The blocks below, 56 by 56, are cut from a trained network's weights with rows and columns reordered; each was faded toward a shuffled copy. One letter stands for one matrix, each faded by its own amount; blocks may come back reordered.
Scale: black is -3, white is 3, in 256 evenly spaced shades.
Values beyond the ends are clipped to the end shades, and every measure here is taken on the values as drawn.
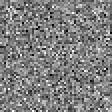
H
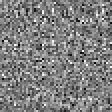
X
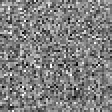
X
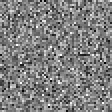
H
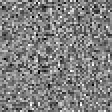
X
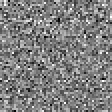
X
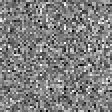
X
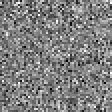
H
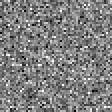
H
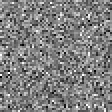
X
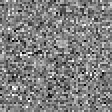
X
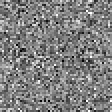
X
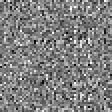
X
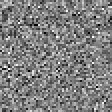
X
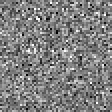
H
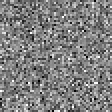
H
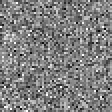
H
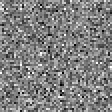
H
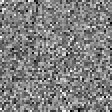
X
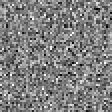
X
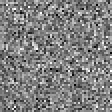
X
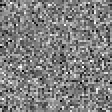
H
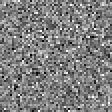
H
